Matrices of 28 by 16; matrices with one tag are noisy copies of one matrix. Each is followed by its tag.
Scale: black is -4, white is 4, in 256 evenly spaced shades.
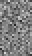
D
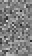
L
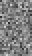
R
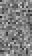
R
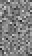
D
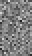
D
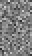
D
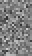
L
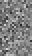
L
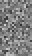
L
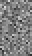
D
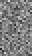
D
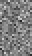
D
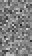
L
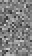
L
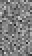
D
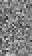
L
